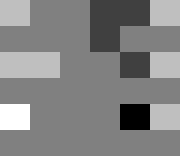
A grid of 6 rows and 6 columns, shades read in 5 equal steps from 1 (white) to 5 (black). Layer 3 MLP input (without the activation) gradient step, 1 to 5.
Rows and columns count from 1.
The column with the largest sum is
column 5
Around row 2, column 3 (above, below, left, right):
3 3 3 4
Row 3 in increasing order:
2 2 2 3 3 4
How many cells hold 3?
24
